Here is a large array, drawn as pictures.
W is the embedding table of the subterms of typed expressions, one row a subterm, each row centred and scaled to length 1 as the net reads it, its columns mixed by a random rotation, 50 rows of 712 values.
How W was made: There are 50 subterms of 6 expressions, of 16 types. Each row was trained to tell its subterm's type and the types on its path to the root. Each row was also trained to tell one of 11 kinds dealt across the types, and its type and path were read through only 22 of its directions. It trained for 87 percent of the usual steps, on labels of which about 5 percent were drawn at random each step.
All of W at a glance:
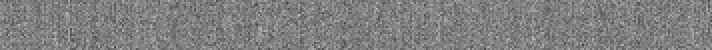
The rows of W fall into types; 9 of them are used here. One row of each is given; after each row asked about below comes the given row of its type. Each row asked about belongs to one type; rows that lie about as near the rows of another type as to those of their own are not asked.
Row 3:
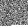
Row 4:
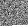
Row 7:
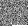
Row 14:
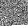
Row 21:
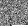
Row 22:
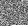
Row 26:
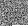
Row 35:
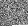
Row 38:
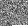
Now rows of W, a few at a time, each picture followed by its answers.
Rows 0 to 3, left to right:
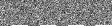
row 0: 22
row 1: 35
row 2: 38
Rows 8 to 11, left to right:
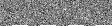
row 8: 3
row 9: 38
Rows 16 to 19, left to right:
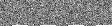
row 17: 21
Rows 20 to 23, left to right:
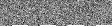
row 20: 21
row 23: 7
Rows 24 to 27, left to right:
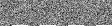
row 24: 14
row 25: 3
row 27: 38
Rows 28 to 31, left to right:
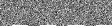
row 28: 7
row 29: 35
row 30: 22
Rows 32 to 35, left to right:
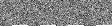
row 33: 38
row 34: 7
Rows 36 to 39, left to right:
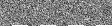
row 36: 21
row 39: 22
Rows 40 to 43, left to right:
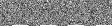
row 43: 3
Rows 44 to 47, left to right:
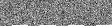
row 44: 14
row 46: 7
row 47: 38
